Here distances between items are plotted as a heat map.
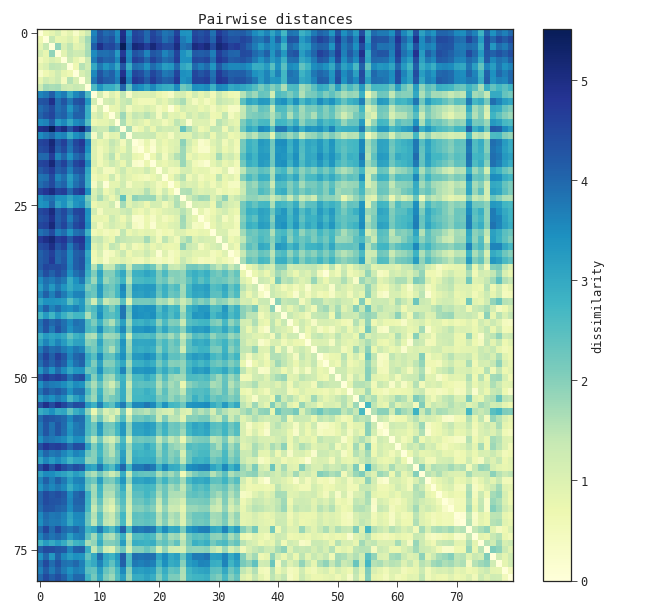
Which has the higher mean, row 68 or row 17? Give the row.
17
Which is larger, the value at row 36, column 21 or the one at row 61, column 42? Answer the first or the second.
the first
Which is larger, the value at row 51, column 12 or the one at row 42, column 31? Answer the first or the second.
the second
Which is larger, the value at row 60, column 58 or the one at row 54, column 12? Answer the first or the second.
the second
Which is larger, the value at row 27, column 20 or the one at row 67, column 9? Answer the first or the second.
the second
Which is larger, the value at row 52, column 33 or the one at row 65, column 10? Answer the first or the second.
the second
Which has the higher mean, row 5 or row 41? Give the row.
5
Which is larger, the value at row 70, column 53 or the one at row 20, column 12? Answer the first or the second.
the first
